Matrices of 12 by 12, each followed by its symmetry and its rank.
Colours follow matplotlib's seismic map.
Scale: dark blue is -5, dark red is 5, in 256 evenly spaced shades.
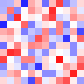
symmetric, full rank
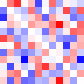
antisymmetric, full rank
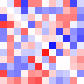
antisymmetric, full rank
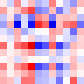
neither, rank two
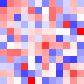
symmetric, full rank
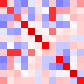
symmetric, full rank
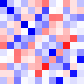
symmetric, full rank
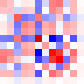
symmetric, rank two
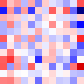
neither, rank two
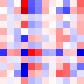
neither, rank two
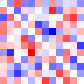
antisymmetric, full rank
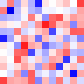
symmetric, full rank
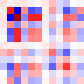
symmetric, rank two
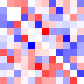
antisymmetric, full rank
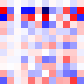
neither, rank two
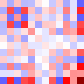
symmetric, rank two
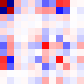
symmetric, rank two
